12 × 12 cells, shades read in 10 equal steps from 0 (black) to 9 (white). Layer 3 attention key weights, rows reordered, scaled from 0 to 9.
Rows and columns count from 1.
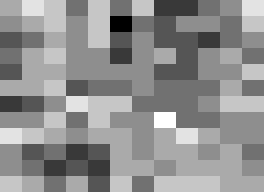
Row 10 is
5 3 4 2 3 6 5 6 6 5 6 4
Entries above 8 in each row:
0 0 0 0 0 0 0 1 0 0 0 0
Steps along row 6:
same up down up same up down same same up down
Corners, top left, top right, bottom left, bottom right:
6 8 7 6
